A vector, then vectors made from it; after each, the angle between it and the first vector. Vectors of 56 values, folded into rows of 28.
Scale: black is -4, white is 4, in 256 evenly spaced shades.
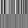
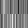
orthogonal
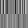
nearly opposite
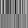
nearly opposite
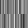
partly opposed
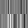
orthogonal
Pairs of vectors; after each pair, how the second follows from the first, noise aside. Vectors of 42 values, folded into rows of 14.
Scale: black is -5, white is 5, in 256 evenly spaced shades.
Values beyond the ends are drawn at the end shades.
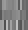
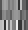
scaled up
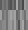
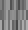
shuffled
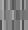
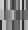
scaled up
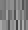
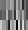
scaled up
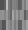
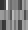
scaled up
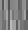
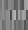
shuffled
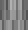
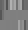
partly zeroed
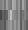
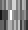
scaled up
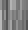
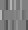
partly zeroed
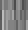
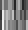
scaled up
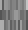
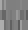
partly zeroed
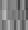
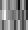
scaled up
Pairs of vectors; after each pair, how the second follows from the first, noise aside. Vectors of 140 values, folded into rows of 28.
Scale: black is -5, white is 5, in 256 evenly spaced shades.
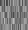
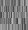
shuffled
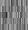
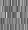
sign-scrambled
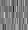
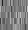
shuffled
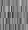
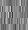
sign-scrambled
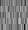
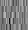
wrapped around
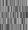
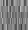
shuffled
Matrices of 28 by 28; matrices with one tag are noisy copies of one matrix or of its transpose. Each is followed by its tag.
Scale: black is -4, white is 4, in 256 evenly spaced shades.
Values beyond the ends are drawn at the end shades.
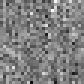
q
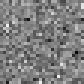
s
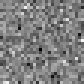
s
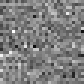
q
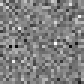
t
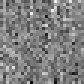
q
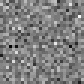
t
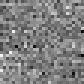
q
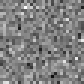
s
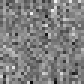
q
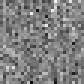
q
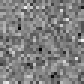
s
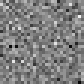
t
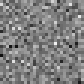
t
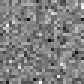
s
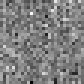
q
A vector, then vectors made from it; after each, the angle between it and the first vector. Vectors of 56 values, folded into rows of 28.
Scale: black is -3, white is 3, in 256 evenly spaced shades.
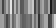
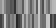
partly opposed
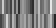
nearly opposite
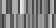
partly opposed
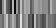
partly opposed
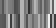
partly opposed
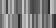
partly opposed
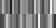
nearly opposite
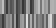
partly opposed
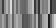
nearly parallel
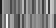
partly opposed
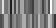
nearly opposite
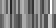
nearly opposite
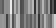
nearly parallel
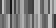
nearly opposite
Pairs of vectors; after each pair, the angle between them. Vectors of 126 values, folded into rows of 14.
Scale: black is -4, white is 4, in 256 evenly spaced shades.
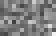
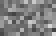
nearly parallel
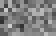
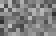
nearly parallel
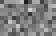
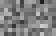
orthogonal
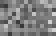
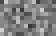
orthogonal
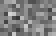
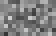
orthogonal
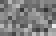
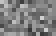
partly opposed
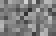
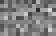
partly opposed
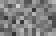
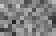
nearly parallel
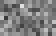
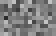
partly aligned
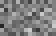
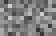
partly aligned
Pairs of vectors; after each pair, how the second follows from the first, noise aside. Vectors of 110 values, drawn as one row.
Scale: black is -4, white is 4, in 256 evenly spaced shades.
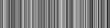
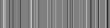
partly zeroed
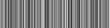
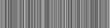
shrunk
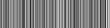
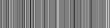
partly zeroed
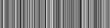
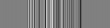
partly zeroed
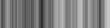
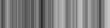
copied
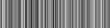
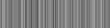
shrunk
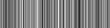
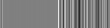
partly zeroed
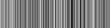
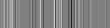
partly zeroed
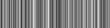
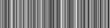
reversed
